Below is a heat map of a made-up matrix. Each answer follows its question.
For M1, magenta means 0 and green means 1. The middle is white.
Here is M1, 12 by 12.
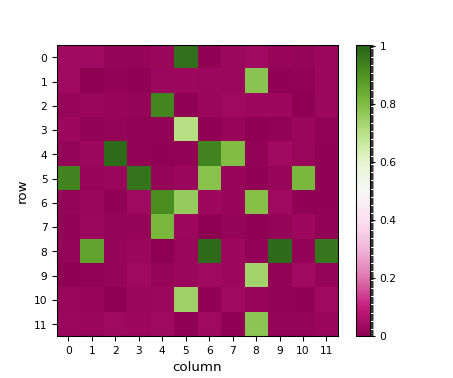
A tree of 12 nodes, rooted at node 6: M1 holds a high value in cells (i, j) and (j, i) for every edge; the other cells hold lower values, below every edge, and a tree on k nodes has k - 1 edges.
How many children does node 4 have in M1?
2
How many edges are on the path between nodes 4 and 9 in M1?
3
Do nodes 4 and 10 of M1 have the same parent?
no
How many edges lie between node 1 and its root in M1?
2
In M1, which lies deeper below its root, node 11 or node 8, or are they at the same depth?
node 11
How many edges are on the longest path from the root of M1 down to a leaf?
2
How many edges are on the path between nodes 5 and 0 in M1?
1
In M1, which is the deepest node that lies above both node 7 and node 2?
4
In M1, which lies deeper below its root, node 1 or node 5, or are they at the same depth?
node 1
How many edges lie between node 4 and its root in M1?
1
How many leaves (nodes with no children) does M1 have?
8
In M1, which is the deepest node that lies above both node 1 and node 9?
8
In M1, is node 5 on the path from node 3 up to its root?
yes
